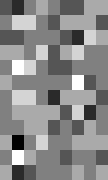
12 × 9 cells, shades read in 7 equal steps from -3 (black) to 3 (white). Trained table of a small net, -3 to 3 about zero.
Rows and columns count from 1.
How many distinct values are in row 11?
4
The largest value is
3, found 3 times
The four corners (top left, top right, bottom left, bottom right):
-1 1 1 1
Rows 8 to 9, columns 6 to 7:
-1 2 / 0 -1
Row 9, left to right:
0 0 1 1 -1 0 -1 1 0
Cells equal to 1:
29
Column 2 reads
-2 2 -1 1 3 0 2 1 0 -3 3 -2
